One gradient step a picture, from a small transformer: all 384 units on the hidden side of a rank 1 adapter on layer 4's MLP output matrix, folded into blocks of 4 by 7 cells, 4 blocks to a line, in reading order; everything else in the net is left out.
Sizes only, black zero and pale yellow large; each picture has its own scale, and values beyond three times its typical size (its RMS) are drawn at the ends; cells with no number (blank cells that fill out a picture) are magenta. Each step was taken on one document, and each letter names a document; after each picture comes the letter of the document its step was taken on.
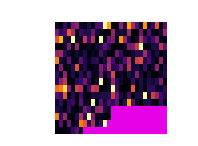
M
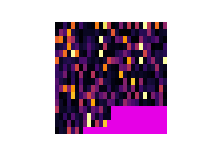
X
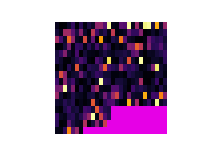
M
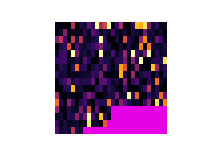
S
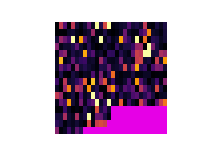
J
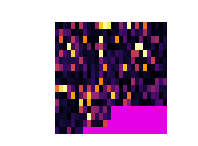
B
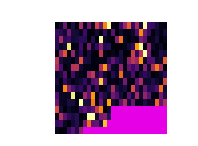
X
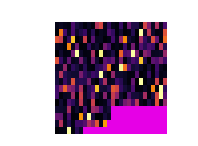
M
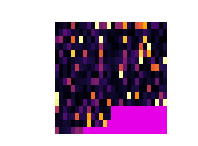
S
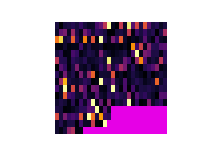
M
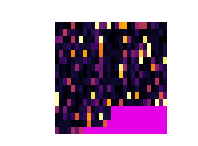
S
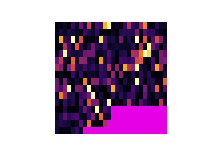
J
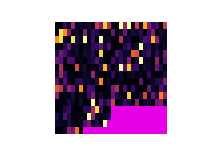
M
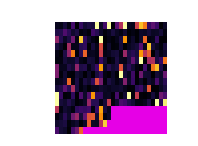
S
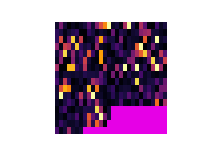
J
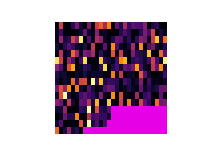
J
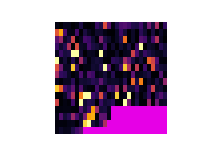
X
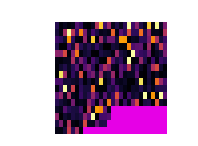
M
